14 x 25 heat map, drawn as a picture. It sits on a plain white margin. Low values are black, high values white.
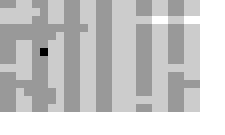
On average the colour sits 70% of the way up the scale. Upright stripes repeat 6 times across the table. One lone cell stands out, far lower than its neighbours.
